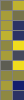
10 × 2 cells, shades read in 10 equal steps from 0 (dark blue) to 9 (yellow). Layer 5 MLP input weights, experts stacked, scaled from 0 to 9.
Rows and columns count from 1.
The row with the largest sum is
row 5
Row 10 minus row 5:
0 -8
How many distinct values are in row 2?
2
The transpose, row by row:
4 6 6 7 5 6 3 5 6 5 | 7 4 1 1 9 2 9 5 0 1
